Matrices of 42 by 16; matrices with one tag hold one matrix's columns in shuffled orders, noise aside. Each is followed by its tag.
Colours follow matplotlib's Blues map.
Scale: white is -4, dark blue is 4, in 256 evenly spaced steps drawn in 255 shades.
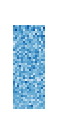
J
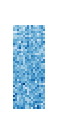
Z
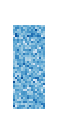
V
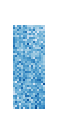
Z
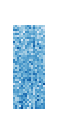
Z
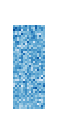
J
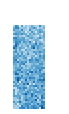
Z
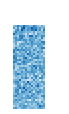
J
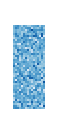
V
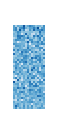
J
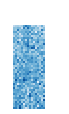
Z
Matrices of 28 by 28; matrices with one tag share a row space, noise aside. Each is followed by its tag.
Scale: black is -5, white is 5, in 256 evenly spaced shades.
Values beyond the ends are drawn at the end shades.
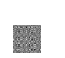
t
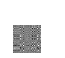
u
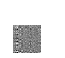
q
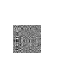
q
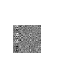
q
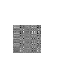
u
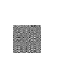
t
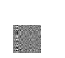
q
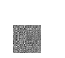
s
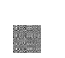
s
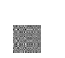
s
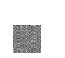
t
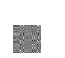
u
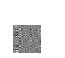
q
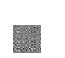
t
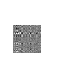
q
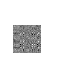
u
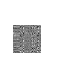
u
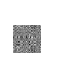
t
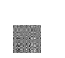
t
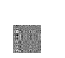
q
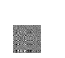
s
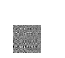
s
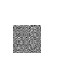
t
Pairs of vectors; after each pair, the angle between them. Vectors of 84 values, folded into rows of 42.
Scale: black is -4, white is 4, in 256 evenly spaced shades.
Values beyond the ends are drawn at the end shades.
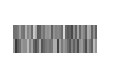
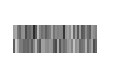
nearly opposite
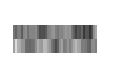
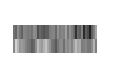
nearly parallel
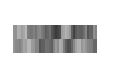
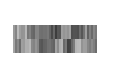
nearly parallel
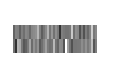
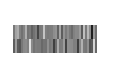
partly opposed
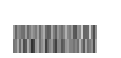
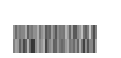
nearly parallel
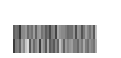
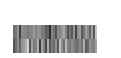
nearly parallel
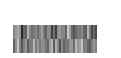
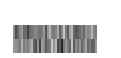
orthogonal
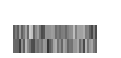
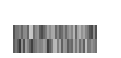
nearly parallel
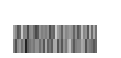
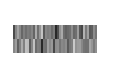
partly opposed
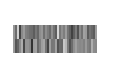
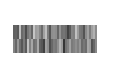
partly opposed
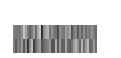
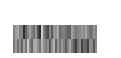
nearly opposite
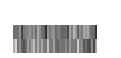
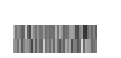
orthogonal
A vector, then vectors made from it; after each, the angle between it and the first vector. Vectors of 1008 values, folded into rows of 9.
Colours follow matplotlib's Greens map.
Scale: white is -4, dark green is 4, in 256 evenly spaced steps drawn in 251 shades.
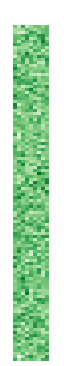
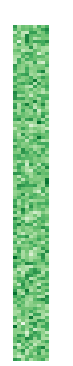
partly aligned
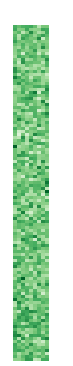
partly aligned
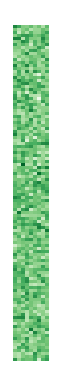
partly aligned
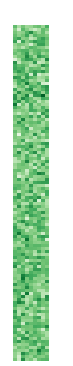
partly aligned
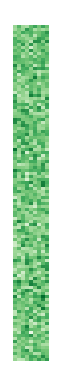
orthogonal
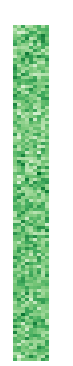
nearly parallel
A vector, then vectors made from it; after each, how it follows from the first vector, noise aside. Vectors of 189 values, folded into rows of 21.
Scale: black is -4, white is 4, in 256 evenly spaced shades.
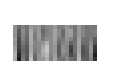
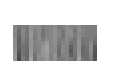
shrunk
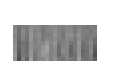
shrunk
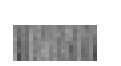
shrunk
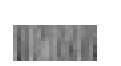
shrunk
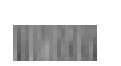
shrunk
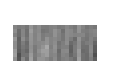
shrunk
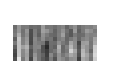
negated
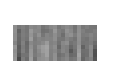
shrunk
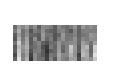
negated
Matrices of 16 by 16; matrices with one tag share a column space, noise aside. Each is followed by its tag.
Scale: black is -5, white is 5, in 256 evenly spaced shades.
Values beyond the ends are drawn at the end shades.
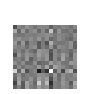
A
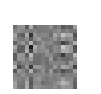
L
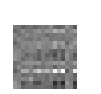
A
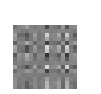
L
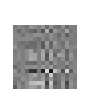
A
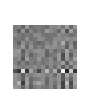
A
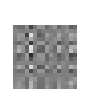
L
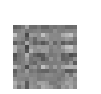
L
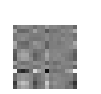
A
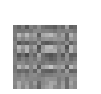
L
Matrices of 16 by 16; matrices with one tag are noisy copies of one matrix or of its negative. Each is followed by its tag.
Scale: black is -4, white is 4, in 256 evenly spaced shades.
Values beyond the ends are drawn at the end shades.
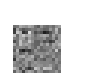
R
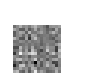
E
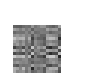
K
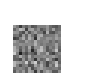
E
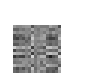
K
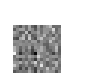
E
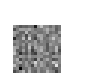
E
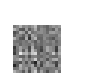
E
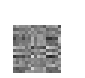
K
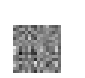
E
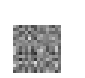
E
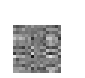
K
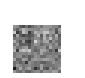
R
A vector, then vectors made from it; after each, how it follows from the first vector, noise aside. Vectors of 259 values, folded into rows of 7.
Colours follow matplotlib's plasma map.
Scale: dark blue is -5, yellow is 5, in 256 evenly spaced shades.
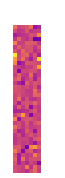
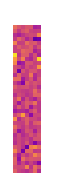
copied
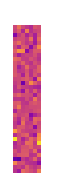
reversed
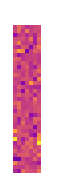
reversed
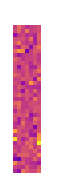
reversed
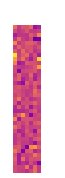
copied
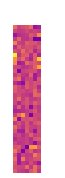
copied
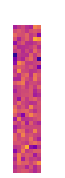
negated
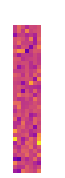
reversed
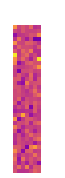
copied
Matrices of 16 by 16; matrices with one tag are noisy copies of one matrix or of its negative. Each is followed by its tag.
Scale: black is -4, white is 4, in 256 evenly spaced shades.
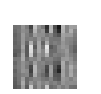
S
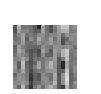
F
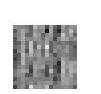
S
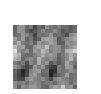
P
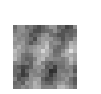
P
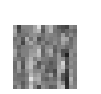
F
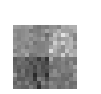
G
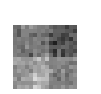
G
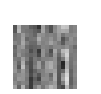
F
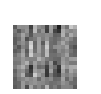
S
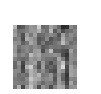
F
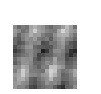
P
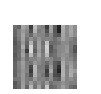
S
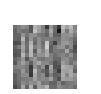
S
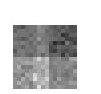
G
